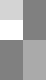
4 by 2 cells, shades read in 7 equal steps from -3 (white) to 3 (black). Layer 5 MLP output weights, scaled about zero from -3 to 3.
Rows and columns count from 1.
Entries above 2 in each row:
0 0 0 0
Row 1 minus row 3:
-2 1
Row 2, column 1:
-3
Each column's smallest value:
-3 -1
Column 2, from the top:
0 0 -1 -1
